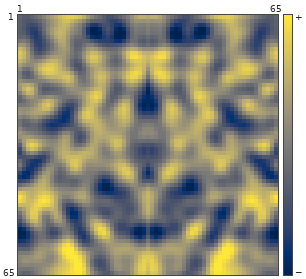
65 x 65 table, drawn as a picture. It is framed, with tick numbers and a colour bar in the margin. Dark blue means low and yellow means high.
The field is mottled with small blotches. The left and right halves mirror each other. There are no lone odd cells.
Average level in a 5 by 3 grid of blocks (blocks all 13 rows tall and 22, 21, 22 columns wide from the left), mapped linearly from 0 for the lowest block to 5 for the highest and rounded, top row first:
212
535
343
303
434
